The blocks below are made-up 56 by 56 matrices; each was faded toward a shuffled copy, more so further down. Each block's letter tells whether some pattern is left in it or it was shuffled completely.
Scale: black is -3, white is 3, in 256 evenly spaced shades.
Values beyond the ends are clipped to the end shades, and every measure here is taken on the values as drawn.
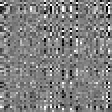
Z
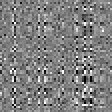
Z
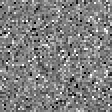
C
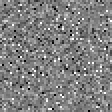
C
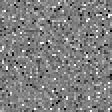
C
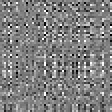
Z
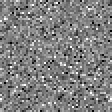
C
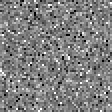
C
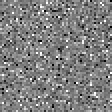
C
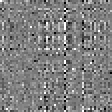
Z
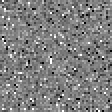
C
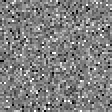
C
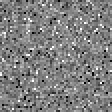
C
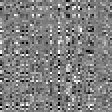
Z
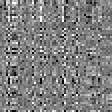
Z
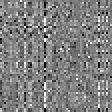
Z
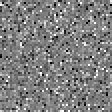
C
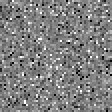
C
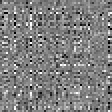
Z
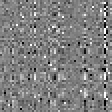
Z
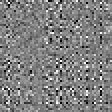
Z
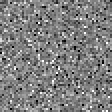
C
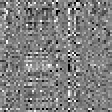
Z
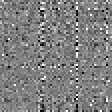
Z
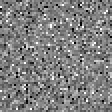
C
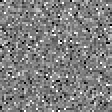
C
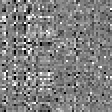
Z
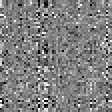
Z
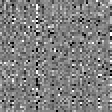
Z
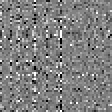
Z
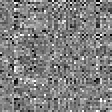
Z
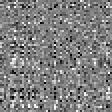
Z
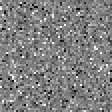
C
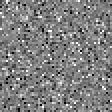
C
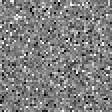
C
